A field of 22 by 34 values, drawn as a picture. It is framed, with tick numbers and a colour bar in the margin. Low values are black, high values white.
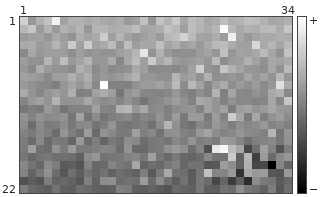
There is an overall slope up to the top. The grain is fine, like static. An odd patch, rougher than its surroundings, sits in the bottom right. No regular stripes run through it. The bottom right is the roughest part.
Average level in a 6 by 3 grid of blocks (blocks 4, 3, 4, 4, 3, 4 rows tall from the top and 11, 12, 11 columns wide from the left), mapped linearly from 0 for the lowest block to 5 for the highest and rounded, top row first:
555 | 344 | 333 | 223 | 112 | 000
